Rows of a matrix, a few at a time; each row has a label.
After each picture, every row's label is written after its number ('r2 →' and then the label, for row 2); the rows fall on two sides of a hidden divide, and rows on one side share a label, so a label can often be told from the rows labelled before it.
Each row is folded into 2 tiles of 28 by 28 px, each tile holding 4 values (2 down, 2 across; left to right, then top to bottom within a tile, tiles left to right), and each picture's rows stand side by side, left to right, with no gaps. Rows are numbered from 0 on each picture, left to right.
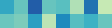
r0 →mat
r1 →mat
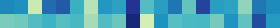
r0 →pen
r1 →pen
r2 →pen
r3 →mat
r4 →mat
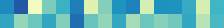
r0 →pen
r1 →pen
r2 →pen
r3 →pen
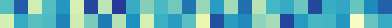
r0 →pen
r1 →mat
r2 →pen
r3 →pen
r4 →pen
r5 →mat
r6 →mat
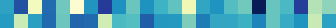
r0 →pen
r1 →mat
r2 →mat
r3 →mat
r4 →mat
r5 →pen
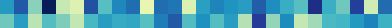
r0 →pen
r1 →mat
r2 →pen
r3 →mat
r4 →mat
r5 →mat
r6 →pen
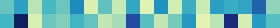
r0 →pen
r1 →pen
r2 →pen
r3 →pen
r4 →mat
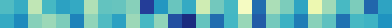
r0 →pen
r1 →pen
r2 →mat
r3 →pen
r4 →mat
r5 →pen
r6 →mat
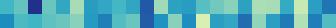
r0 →mat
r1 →mat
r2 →mat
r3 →pen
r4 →pen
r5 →mat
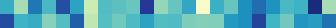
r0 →mat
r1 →pen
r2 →mat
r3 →pen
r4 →mat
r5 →mat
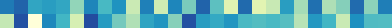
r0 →pen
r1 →mat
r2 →mat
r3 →mat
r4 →pen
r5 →mat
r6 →pen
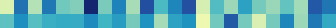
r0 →pen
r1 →mat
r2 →mat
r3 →pen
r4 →pen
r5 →mat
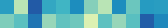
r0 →mat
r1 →pen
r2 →mat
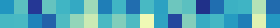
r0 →mat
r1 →pen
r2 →pen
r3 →mat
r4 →pen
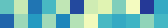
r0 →mat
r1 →pen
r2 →mat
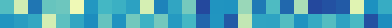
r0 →mat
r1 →mat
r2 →pen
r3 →mat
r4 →mat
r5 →mat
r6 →mat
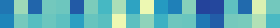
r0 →mat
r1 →pen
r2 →pen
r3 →mat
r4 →pen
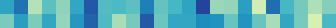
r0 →pen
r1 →mat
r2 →mat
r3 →mat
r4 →pen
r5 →pen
